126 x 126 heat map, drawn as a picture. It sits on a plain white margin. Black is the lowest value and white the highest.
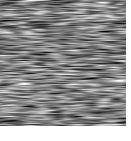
Streaks run across, left to right. The histogram is bell-shaped. Overall the values sit about 50% of the way up the scale.
